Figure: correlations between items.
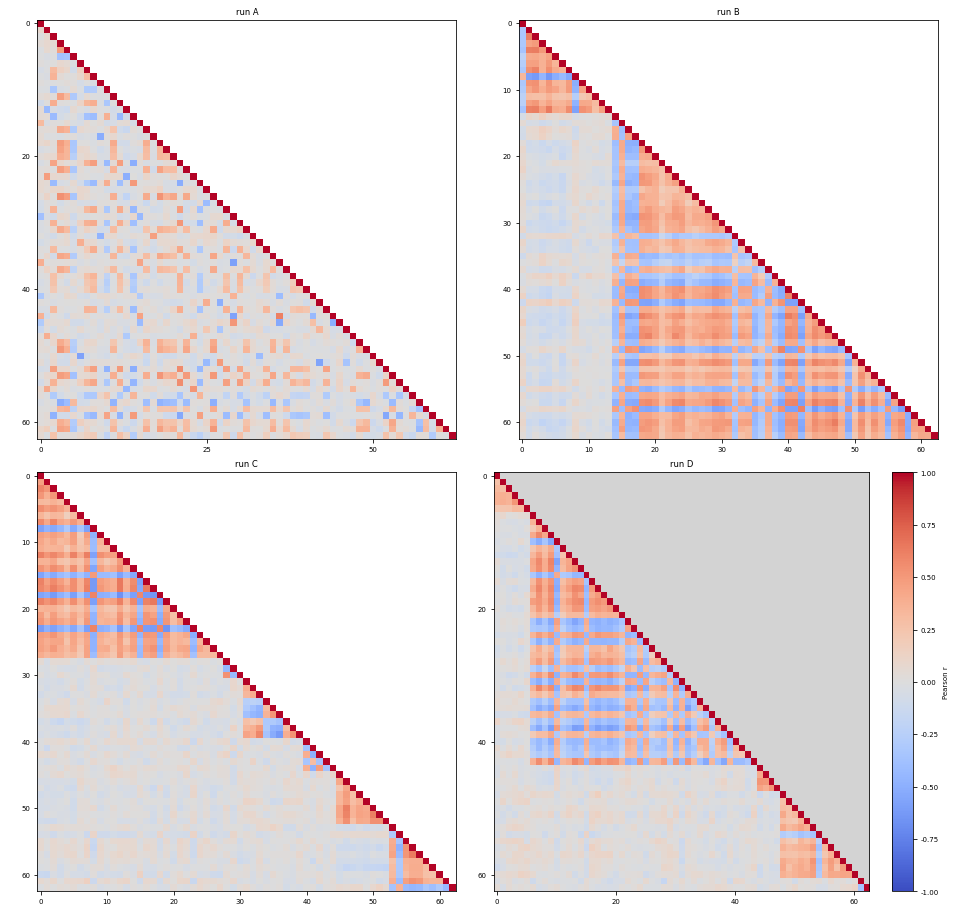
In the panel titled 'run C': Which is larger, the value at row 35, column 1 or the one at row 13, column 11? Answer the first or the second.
the second
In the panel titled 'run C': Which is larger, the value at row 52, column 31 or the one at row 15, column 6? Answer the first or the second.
the first
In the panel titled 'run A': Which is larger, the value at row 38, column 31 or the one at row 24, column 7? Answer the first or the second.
the first
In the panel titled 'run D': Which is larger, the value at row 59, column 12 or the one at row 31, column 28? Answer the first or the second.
the first
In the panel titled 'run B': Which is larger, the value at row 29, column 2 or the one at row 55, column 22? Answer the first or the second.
the first
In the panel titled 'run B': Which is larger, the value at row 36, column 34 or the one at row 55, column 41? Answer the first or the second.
the first
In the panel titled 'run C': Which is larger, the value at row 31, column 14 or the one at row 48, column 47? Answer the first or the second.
the second
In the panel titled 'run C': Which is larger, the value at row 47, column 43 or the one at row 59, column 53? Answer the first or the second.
the second
